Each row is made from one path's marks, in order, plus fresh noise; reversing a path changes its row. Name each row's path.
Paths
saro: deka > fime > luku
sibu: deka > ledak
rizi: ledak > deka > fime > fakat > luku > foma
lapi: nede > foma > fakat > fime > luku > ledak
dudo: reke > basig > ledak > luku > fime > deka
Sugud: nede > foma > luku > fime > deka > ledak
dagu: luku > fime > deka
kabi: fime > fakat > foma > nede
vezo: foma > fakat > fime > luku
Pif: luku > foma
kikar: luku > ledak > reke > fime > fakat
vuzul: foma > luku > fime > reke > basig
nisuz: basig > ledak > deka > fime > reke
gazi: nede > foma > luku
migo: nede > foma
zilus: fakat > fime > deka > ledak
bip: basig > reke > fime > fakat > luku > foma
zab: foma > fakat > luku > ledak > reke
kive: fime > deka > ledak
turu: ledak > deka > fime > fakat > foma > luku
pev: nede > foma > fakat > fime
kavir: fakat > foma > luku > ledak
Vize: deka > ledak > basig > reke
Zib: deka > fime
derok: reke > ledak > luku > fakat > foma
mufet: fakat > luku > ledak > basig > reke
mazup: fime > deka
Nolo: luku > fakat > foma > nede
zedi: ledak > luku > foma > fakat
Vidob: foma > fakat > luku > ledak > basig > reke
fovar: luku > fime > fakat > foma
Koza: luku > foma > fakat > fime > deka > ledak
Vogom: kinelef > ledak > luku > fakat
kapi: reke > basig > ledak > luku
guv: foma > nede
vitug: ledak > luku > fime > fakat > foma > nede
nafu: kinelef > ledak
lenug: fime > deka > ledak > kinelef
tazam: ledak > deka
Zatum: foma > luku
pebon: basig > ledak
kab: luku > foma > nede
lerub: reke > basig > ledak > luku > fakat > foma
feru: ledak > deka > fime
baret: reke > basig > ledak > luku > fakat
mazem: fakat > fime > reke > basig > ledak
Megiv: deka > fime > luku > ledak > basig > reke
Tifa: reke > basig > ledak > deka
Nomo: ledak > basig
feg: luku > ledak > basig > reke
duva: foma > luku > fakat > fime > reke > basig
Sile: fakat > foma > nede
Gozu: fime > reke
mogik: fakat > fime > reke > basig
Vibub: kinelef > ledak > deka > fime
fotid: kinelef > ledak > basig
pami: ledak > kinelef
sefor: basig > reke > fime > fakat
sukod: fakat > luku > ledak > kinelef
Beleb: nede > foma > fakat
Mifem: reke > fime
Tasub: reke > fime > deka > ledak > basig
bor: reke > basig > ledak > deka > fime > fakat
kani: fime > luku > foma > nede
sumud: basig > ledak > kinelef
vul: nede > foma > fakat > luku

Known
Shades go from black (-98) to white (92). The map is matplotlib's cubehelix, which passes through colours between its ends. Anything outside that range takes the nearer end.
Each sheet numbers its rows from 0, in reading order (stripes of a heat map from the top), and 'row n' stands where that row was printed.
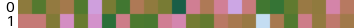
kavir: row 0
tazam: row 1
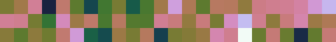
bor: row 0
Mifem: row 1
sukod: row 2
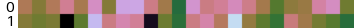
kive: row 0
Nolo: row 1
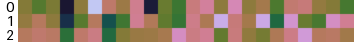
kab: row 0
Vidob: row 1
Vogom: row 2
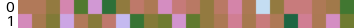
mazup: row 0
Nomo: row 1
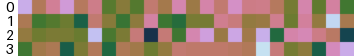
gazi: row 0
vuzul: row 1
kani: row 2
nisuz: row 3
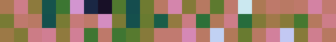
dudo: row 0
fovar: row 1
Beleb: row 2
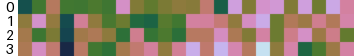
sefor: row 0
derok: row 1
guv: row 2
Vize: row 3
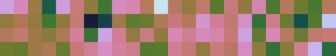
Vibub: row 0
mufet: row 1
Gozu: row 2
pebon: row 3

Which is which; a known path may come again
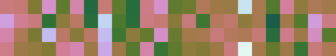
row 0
tazam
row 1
turu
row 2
Nomo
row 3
pami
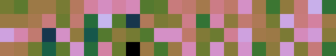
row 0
pebon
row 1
zedi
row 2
kapi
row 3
vitug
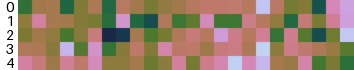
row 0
nisuz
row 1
rizi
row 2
mufet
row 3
mazup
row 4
pev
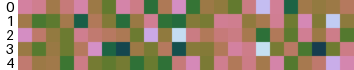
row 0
feru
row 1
vuzul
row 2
fotid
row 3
sukod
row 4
Tasub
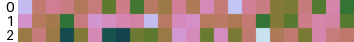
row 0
vul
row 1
nafu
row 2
Tifa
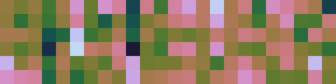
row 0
kabi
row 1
Sile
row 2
dagu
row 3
kab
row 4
Zatum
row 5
saro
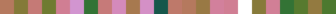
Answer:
lenug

